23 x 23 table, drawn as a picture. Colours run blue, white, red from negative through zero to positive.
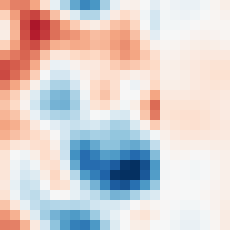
There are no lone odd cells. The ninth with the highest average is the top left. The top right is the smoothest part. The ninth with the lowest average is the bottom middle. The texture is blotchy. A vertical seam about 70% of the way across splits the table, and the right part is calmer.
